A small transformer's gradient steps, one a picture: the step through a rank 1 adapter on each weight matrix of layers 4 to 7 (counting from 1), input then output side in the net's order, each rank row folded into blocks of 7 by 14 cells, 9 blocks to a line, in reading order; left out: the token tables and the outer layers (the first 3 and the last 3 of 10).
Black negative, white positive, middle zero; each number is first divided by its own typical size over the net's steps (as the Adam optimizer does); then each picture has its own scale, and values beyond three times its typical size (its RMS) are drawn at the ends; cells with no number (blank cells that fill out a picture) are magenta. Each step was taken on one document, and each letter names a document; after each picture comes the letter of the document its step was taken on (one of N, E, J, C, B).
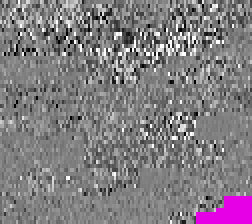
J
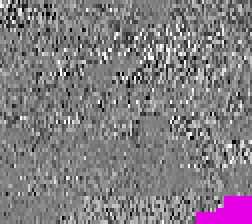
J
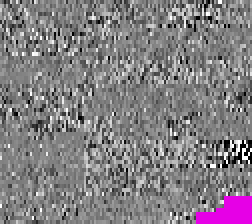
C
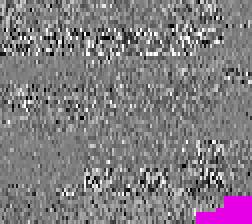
C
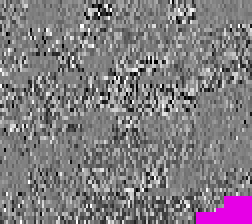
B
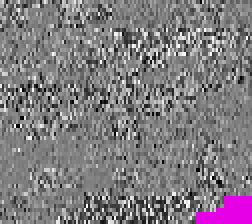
B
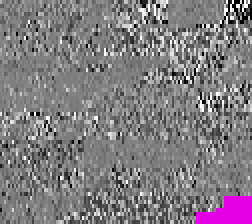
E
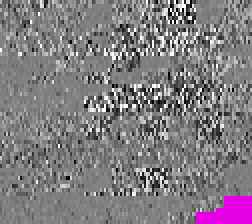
E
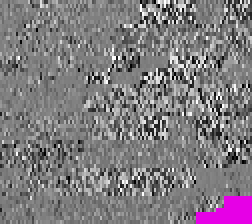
E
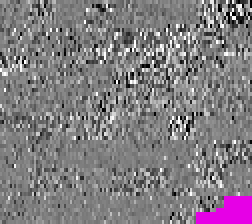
J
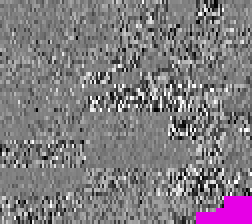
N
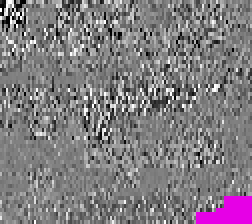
C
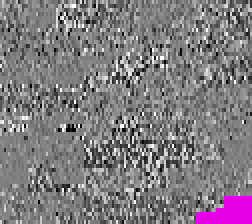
B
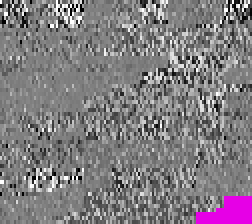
E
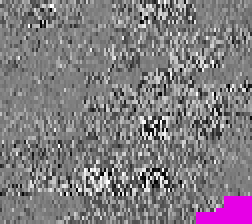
E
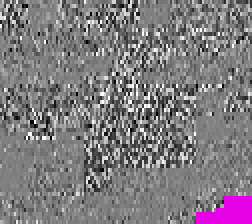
B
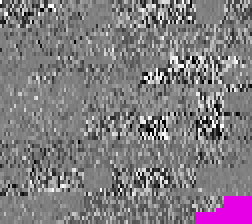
E
